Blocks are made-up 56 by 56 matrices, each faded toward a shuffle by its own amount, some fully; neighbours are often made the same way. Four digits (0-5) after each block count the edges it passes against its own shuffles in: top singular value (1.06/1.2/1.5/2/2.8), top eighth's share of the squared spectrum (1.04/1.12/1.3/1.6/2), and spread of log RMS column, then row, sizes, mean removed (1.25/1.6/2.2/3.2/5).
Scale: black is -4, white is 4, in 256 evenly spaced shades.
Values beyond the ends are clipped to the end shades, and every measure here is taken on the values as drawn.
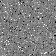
1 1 0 0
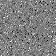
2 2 0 0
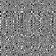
4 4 2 2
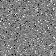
2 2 0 0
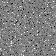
1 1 0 0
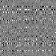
4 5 2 3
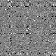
4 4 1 2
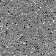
1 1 0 0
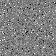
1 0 0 0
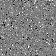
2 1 0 0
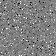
0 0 0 0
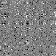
4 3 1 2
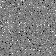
1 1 0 0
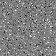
2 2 0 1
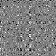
4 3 2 2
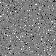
0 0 0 0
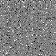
3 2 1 0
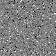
1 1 0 0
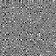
4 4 2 2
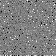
3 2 0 1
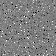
0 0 0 0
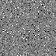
3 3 1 1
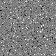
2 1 0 0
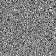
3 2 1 1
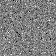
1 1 0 0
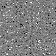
3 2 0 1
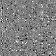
3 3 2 1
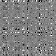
4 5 3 3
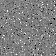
2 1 0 0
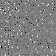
2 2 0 0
